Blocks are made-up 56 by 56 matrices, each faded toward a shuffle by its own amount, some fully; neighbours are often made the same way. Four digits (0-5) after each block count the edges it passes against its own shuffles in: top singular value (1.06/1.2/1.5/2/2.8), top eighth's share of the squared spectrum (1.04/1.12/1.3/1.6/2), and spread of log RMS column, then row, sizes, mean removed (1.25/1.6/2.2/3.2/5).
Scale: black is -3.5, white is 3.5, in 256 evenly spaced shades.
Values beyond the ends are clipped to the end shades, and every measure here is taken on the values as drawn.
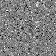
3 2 0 0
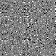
3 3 2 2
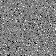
1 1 0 0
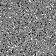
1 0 0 0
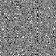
3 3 2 1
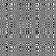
5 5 4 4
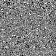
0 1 0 2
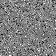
0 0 0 0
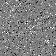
2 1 0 0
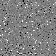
2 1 0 0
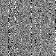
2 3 3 0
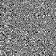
3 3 1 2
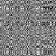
4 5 3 3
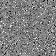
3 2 0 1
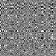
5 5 3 3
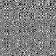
4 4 2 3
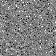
2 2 0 0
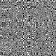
4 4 2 2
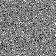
2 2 0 0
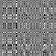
5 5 4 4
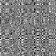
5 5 3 3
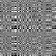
5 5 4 4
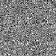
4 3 1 1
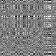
5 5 3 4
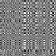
5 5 4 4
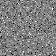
2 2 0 0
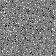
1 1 0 0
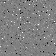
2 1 0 0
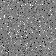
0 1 0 0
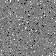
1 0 0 0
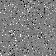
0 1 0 0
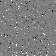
1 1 0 0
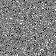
0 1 0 1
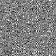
4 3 2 2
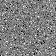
1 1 0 0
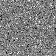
0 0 0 0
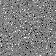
2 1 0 0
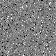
0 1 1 0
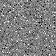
2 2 0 0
